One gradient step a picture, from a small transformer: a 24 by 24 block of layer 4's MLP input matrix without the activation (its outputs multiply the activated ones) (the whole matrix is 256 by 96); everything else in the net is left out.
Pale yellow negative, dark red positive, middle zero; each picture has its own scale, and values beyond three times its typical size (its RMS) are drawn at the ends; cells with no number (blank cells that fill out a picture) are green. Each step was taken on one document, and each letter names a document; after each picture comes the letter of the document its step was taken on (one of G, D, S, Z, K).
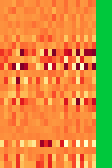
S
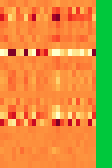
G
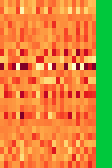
S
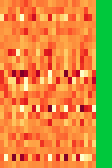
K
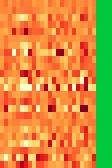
K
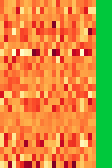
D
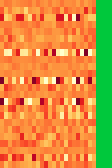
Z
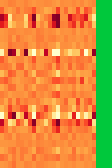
G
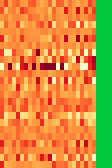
S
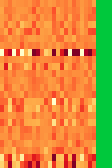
D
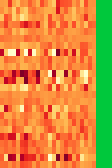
K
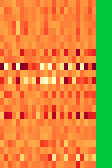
S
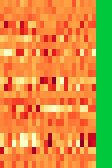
Z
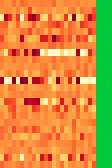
Z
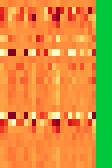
G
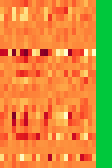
K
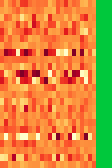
K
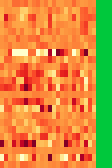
K
